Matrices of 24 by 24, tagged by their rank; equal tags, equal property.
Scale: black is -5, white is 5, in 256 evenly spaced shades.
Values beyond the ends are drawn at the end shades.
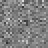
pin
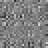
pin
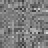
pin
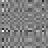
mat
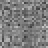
pin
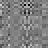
mat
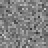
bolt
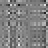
mat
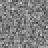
bolt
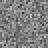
bolt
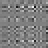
mat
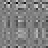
mat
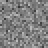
bolt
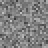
bolt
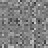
pin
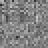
pin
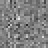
pin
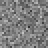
bolt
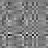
mat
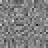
pin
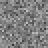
bolt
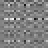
mat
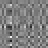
mat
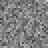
bolt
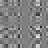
mat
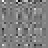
mat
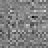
pin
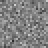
bolt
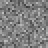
bolt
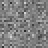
pin
